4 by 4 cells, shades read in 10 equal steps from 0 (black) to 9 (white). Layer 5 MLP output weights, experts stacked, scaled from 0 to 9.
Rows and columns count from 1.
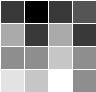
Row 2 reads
6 2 6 2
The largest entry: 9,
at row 4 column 3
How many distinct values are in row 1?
3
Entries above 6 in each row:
0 0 1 3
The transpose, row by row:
2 6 5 8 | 0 2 5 7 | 2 6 7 9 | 3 2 5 5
